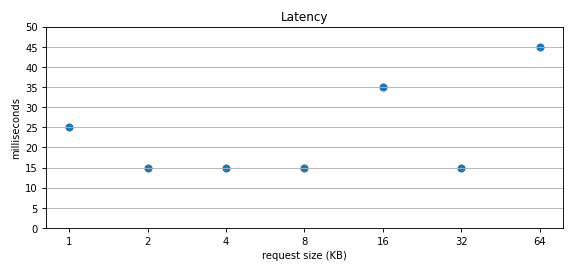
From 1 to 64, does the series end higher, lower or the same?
higher
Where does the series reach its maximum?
64
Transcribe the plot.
Title: Latency
x-axis: request size (KB), ticks 1 2 4 8 16 32 64
y-axis: milliseconds, ticks 0 5 10 15 20 25 30 35 40 45 50
Values:
25 15 15 15 35 15 45
